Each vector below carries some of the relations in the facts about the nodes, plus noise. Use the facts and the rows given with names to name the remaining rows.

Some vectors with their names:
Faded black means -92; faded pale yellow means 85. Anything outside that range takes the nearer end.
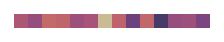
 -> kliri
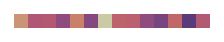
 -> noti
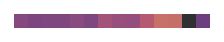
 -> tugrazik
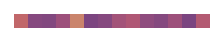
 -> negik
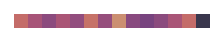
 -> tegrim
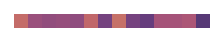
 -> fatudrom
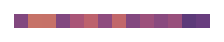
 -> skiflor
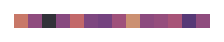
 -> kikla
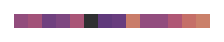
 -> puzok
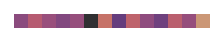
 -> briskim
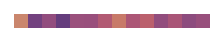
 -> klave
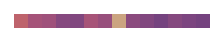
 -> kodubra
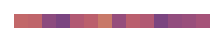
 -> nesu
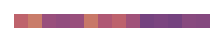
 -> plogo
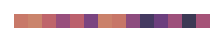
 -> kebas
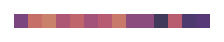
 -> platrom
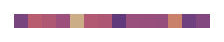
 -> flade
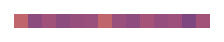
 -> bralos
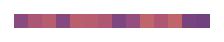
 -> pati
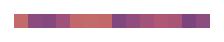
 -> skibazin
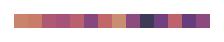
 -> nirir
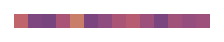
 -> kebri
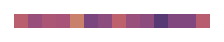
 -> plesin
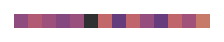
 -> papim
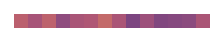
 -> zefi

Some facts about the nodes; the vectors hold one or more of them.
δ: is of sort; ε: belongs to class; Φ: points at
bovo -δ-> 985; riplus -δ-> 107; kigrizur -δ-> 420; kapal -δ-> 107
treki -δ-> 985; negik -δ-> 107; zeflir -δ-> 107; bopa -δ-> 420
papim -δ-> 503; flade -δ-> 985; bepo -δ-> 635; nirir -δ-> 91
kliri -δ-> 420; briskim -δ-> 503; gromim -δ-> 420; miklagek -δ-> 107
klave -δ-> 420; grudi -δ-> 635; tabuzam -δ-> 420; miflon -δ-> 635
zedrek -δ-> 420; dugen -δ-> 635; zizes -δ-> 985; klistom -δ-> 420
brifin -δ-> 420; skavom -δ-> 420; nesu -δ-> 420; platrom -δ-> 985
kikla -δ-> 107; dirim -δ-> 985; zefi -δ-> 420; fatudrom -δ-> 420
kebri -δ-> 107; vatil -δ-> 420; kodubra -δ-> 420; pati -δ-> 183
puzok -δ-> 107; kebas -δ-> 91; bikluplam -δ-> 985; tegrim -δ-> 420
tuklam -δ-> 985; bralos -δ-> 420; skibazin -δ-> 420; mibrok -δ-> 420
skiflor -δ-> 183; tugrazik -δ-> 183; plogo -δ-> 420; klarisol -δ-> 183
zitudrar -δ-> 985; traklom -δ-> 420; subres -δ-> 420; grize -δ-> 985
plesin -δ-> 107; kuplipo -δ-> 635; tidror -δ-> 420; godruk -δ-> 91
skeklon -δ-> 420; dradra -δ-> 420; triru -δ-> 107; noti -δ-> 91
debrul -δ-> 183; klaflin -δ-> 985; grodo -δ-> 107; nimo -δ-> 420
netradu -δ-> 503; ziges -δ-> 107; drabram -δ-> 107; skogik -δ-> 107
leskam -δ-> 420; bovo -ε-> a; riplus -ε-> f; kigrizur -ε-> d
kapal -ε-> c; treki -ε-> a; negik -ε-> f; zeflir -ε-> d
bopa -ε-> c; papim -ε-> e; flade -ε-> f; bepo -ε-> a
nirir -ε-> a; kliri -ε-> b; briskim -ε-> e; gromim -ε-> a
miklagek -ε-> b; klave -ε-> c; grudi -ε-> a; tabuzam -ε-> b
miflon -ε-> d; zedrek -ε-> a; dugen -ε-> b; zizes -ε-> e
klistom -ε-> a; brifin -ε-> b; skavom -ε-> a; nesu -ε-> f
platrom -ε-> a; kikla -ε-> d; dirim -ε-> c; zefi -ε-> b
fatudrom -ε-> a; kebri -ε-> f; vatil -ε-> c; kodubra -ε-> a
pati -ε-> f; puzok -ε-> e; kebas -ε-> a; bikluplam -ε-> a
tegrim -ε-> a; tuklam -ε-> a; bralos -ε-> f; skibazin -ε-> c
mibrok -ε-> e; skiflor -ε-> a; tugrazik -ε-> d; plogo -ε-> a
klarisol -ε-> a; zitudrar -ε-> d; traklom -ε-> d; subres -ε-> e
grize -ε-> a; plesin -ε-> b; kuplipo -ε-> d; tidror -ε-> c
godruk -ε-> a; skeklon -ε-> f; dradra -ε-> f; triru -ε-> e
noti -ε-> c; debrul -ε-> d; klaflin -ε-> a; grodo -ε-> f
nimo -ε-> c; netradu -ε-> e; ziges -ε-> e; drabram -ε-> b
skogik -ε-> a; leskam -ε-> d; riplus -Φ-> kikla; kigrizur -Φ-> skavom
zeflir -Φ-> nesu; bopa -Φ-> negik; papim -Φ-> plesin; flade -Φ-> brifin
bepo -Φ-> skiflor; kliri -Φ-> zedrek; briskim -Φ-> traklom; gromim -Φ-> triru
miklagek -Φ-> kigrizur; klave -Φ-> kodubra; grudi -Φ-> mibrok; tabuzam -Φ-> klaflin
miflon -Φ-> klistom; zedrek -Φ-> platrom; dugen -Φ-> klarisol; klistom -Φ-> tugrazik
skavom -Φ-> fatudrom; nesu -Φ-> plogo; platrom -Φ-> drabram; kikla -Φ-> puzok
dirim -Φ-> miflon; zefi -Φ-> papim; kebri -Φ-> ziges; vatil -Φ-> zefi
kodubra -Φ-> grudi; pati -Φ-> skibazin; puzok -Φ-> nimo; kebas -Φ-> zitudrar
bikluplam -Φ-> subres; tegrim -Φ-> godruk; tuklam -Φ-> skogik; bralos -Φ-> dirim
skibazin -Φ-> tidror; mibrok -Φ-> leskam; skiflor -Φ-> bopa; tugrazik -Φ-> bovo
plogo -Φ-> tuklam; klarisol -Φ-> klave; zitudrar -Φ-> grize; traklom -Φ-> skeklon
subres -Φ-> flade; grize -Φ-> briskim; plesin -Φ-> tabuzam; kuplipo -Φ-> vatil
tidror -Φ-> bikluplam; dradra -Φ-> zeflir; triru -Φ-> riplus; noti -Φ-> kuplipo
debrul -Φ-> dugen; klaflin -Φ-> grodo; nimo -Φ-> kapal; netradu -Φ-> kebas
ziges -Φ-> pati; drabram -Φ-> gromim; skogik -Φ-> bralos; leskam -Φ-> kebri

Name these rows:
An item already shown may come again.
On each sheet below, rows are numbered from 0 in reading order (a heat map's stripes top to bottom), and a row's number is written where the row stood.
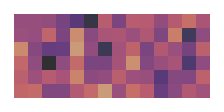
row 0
mibrok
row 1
dirim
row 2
kapal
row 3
kikla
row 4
plesin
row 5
dradra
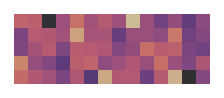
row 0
zeflir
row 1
flade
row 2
pati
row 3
nimo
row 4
miflon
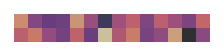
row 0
kapal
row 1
kuplipo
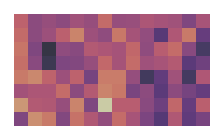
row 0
bralos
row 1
miklagek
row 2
kigrizur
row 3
leskam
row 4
kebas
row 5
zedrek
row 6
noti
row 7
tuklam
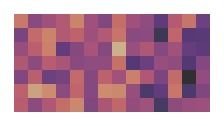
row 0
miklagek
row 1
platrom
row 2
klarisol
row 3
klistom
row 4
zitudrar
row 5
bepo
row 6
drabram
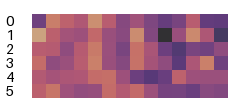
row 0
bikluplam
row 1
godruk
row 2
skogik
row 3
miklagek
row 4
brifin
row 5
plogo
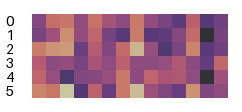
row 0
treki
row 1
bovo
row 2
grudi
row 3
skeklon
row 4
traklom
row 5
dugen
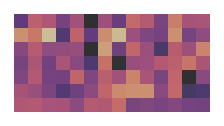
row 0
zizes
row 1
dugen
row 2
netradu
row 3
subres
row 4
zitudrar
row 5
debrul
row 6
gromim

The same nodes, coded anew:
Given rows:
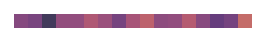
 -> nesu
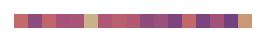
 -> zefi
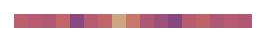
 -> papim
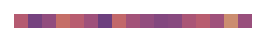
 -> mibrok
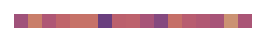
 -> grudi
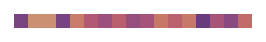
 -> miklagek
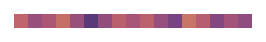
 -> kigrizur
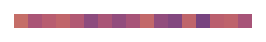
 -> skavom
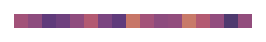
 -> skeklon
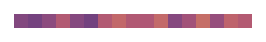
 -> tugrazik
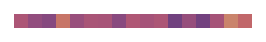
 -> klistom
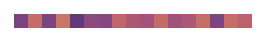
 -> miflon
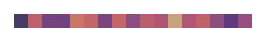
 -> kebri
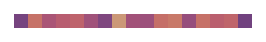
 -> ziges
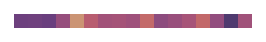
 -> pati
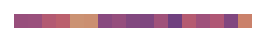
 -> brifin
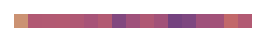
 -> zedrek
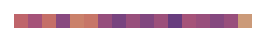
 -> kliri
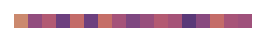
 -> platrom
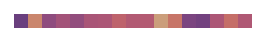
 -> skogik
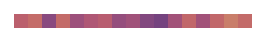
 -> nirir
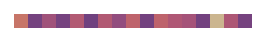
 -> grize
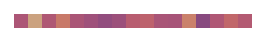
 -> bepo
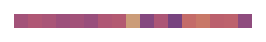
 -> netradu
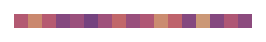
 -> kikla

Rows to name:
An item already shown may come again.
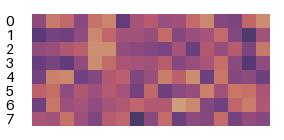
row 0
dugen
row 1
pati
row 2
brifin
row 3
pati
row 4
kapal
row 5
kebas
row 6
skogik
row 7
nimo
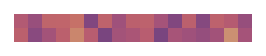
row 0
skiflor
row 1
kodubra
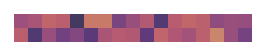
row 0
noti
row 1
zitudrar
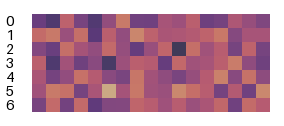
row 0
dirim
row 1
kuplipo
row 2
klave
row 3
zitudrar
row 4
leskam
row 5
plesin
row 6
miflon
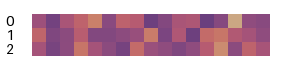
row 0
bikluplam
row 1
traklom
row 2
leskam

